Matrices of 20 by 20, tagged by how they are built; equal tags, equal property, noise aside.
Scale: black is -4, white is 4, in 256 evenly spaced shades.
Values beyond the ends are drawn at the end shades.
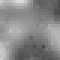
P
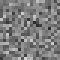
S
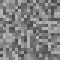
S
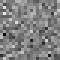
S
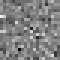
S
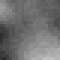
P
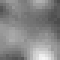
P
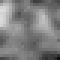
P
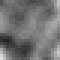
P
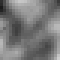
P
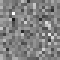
S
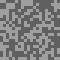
S
